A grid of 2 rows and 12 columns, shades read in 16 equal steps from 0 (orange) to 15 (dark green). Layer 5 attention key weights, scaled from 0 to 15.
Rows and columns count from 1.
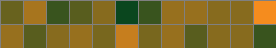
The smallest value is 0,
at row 1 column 12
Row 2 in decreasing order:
12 10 10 8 8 7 7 7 6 6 6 3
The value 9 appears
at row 1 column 1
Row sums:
96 90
